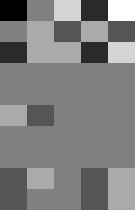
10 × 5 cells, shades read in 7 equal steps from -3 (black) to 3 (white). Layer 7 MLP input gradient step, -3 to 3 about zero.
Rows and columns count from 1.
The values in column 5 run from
-1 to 3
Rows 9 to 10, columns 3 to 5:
0 -1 1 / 0 -1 1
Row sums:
0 0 0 0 0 0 0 0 0 -1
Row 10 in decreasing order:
1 0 0 -1 -1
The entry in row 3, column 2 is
1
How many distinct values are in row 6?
3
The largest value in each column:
1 1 2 1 3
